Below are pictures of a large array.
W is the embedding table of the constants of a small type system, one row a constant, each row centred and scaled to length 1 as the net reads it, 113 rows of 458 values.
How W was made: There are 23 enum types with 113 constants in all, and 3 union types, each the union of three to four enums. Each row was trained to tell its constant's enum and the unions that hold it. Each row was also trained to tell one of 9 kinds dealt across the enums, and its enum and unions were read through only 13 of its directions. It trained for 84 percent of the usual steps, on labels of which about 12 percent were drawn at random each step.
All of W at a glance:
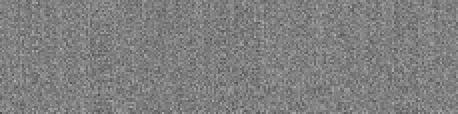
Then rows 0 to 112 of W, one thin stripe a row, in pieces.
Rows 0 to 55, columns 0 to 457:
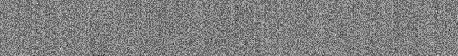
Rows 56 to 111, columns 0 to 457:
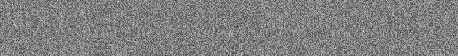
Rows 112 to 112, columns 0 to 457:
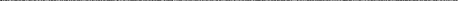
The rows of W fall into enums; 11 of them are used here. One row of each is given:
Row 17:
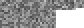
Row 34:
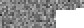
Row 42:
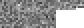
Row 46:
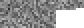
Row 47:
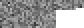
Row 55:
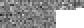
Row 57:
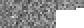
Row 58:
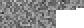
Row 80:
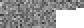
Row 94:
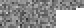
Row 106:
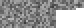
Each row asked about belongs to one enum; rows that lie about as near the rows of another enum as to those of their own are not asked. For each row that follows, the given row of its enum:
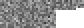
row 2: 17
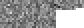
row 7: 106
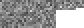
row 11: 80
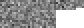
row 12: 58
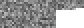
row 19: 58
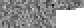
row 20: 34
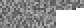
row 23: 47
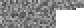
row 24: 46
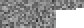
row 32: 17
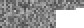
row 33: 47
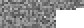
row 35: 34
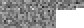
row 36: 58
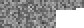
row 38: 57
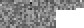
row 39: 47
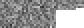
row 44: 57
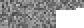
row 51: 47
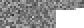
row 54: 57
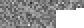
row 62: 42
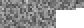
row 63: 58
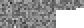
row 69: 47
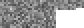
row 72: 55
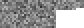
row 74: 17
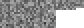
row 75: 17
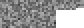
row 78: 34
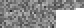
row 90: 17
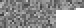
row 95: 80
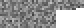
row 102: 46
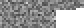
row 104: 34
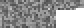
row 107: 34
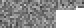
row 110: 57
